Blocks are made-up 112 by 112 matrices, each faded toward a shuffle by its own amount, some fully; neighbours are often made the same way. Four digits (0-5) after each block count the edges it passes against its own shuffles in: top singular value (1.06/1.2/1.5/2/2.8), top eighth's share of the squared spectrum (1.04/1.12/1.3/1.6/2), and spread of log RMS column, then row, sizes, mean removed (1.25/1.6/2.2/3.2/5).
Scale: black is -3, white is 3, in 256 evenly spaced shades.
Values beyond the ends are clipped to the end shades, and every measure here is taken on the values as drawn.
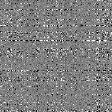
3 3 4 4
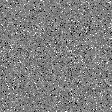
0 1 1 1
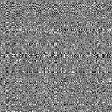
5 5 3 4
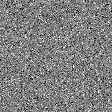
2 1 0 0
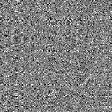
4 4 2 3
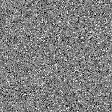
3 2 0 1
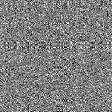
4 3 2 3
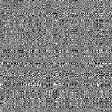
5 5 3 4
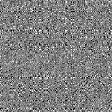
4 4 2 3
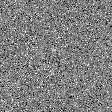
0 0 0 0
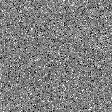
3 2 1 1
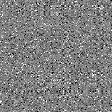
4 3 2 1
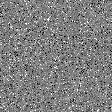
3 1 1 0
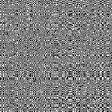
5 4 4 4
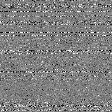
2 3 0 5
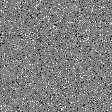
0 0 0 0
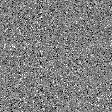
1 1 2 0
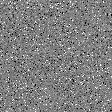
0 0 0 0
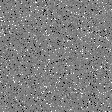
0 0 0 0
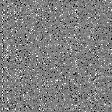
4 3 2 1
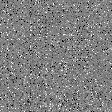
3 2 1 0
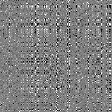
5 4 4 3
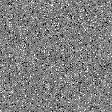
2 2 1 0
